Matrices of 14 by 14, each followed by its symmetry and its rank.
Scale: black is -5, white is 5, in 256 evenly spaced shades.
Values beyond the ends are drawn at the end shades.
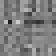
neither, rank three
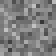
neither, full rank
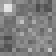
symmetric, rank three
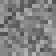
neither, full rank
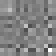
symmetric, rank three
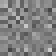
symmetric, rank three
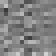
neither, rank three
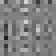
neither, rank three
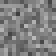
neither, full rank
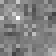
symmetric, rank three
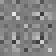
symmetric, rank three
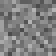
antisymmetric, full rank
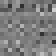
neither, rank three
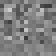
neither, rank three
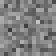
neither, full rank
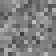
antisymmetric, full rank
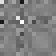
symmetric, rank three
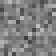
antisymmetric, full rank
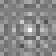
symmetric, rank three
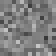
antisymmetric, full rank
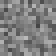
antisymmetric, full rank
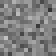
neither, full rank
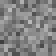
neither, full rank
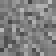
antisymmetric, full rank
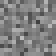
antisymmetric, full rank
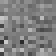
neither, rank three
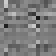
neither, rank three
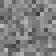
neither, full rank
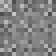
symmetric, rank three
